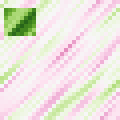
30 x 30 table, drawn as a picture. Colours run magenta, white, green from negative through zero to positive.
Grain: diagonal, up to the right. Calmest part: top middle. Histogram: skewed, a long tail of high values. Odd patch: higher, in the top left. Ninth with the highest average: top left. Mirror symmetry: none.
